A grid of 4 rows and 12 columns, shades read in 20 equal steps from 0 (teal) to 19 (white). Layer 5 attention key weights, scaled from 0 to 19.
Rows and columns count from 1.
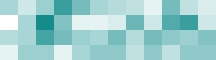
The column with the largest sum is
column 1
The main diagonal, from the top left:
12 12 4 17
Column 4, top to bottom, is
3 9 8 17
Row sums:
143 135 119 146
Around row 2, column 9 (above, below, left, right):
17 8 7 5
